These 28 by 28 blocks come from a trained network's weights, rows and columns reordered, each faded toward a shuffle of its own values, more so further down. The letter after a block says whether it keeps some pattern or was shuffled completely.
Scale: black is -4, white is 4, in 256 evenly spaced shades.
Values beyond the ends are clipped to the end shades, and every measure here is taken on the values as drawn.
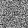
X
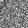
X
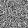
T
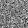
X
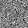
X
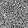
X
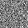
X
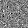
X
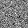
T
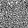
T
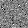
X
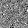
T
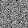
T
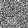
T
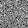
T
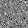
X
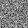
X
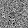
X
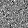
T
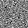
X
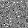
X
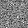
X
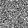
T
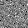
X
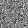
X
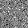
X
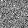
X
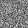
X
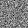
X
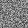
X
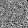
T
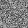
T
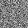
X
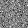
T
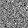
T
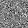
T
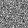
T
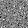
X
